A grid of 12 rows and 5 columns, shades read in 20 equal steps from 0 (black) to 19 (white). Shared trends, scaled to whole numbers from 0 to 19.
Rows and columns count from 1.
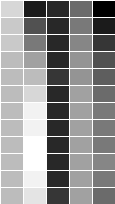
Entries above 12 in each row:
1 1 1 1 2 2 2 2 2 2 2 2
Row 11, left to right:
14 18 3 12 9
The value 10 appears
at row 3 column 4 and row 10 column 5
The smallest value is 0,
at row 1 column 5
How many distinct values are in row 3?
5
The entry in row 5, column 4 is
11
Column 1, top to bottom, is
16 15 15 14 14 14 14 14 14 14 14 14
